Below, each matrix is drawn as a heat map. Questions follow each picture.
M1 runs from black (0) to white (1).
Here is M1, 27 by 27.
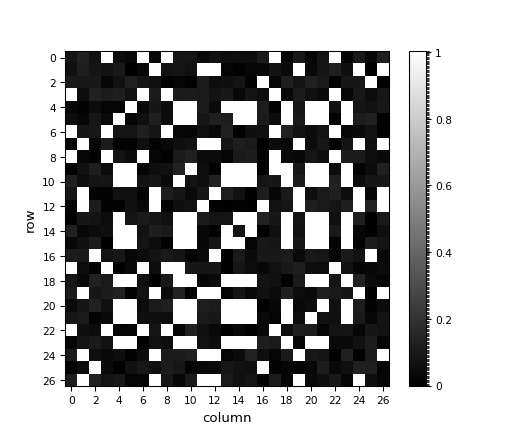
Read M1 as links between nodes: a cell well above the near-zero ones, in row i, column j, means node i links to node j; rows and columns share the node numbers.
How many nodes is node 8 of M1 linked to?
5
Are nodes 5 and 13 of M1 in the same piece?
yes
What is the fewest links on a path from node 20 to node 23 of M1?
1
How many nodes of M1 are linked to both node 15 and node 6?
0
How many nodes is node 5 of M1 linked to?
9
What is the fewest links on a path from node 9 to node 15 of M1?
1
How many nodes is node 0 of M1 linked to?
5
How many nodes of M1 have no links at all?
0
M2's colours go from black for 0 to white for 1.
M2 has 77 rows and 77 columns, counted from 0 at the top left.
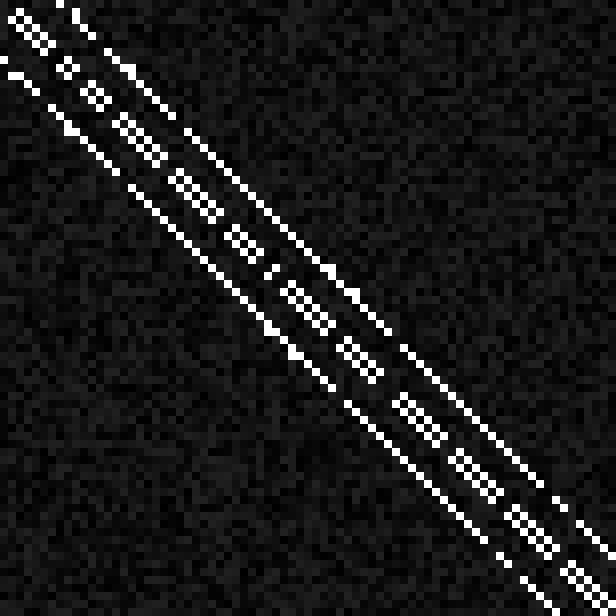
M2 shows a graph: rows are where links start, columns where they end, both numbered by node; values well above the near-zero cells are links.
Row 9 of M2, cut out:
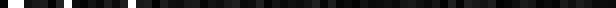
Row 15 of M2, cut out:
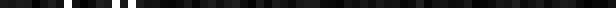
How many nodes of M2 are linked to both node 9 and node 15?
2
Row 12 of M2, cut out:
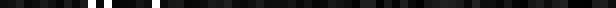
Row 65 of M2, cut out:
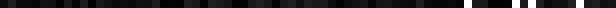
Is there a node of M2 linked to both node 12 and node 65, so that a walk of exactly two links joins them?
no
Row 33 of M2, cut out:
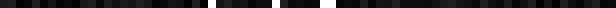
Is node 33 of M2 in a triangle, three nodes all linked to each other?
yes
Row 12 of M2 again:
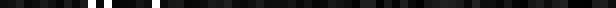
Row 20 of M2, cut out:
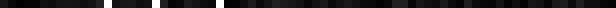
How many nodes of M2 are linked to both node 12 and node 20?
2
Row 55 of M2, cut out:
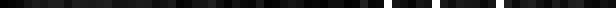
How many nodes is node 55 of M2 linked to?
3
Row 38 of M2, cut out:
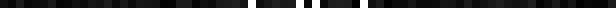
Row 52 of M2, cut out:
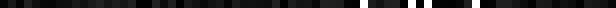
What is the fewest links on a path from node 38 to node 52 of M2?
2
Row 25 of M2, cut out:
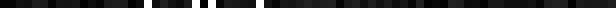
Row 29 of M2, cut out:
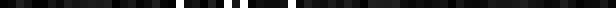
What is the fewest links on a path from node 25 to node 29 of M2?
4
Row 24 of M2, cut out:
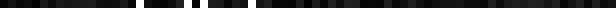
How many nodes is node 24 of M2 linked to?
4
